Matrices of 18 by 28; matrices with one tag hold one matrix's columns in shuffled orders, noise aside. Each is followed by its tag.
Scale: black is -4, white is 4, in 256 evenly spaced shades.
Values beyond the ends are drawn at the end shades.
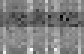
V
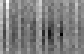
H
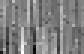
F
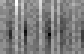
H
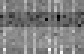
V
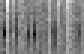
H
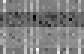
V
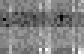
V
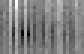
H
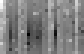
H
